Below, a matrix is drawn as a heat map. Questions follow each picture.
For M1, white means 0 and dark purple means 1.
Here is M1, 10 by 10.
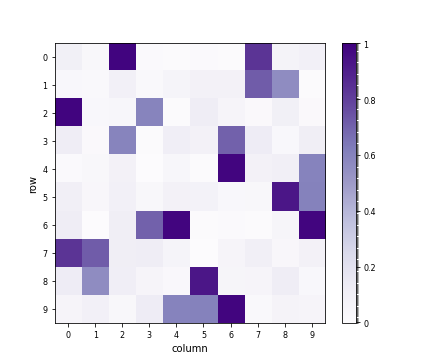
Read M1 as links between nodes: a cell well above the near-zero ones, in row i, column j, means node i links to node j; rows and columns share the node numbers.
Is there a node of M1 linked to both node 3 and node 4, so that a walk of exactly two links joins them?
yes
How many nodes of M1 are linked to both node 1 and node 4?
0
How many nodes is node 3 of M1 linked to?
2
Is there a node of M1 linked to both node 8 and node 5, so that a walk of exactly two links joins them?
no
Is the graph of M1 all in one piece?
yes
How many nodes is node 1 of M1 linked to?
2
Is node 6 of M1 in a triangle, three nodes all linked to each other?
yes
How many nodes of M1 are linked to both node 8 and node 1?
0
